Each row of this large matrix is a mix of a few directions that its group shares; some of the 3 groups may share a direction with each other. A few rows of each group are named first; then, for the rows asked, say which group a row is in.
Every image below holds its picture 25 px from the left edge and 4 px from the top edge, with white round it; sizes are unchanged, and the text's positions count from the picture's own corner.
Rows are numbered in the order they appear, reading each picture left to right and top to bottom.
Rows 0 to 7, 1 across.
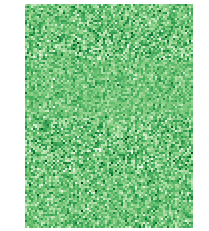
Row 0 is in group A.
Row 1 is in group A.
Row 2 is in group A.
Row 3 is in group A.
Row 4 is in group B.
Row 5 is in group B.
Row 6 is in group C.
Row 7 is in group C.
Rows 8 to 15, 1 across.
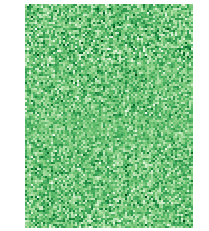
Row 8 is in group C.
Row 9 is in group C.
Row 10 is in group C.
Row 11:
A
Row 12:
A
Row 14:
A
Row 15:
C
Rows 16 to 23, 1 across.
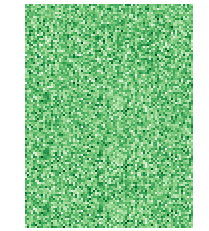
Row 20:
C
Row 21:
B
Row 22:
C
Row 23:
B
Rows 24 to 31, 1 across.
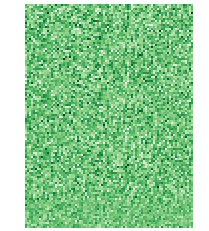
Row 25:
B
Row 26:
A
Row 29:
B
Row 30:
A
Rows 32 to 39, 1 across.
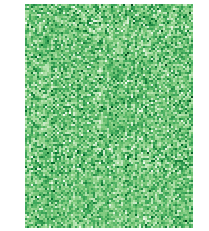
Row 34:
B
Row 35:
B
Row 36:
B
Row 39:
C
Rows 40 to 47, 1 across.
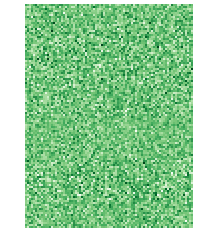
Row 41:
A
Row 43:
B
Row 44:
C
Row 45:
C
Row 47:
C
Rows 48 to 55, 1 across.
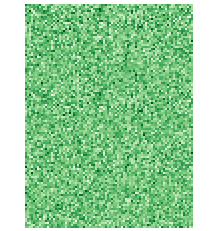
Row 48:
B
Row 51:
B
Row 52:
C
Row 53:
C
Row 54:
C
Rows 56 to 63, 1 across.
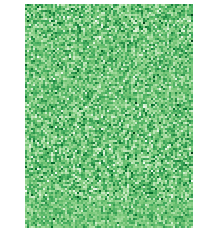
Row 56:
C
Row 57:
B
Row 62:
A
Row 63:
A
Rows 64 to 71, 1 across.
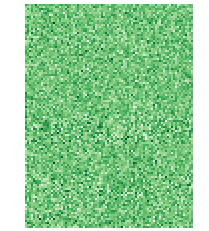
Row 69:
A
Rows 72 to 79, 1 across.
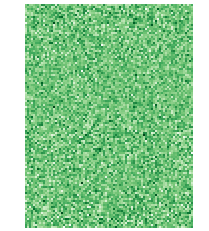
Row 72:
A
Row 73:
A
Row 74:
C
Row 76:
C
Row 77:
B
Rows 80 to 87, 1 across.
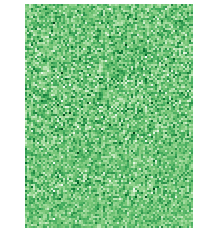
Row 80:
A
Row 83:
B
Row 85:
A
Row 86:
A
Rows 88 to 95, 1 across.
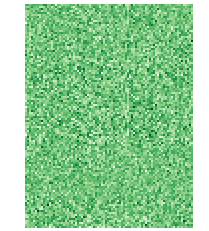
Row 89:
B
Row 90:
A
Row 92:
A
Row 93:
C
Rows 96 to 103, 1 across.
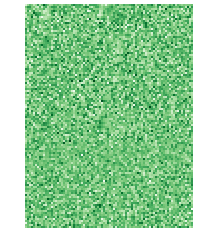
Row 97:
B
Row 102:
C
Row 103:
B
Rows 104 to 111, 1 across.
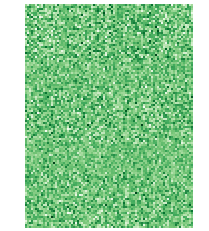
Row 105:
C
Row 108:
C
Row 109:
A
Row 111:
C
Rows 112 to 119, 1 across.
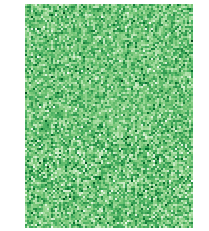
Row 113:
B
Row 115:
A
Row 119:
B
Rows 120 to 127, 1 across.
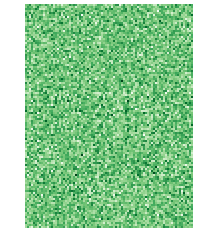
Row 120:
C
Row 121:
B
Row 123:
C
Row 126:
C
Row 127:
A
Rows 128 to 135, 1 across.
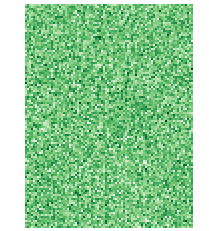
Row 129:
B
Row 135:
C
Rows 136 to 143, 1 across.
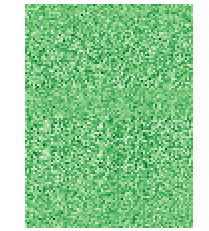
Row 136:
C
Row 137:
A
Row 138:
A
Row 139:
A
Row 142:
A
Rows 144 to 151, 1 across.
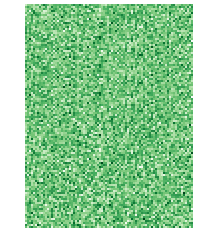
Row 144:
B
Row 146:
B
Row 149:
B
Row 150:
C
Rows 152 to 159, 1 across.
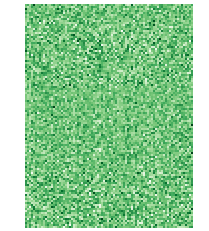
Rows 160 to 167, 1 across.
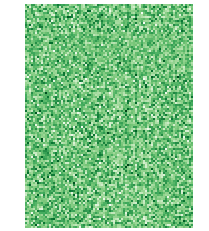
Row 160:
C
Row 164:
C
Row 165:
B
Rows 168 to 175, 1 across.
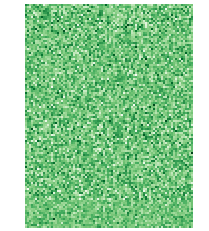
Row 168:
B
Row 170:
A
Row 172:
B
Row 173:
B
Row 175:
A
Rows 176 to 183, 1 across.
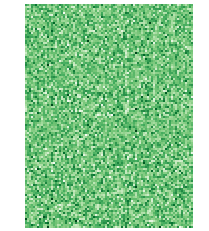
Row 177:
C
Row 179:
C
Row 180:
C
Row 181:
A
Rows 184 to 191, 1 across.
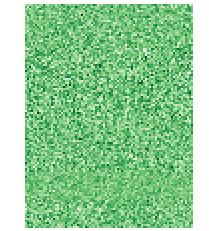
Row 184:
C
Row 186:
B
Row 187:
C
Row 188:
C
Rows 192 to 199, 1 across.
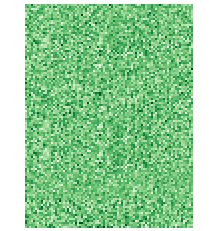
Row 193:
B
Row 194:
B
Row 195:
B
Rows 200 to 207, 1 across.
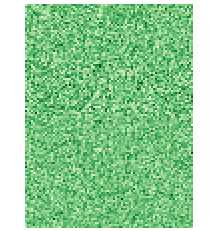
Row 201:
A
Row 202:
B
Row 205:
B
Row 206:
A
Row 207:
A
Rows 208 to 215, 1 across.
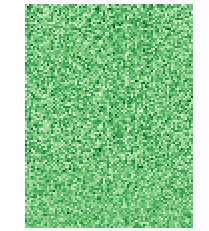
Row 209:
A
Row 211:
B
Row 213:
B
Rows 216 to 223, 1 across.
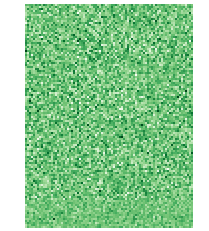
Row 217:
A
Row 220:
C
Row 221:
C
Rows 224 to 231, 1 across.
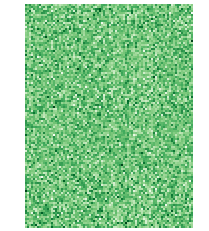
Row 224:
B
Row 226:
A
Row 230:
A
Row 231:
B
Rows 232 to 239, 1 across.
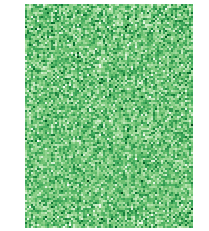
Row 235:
C
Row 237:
C
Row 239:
B
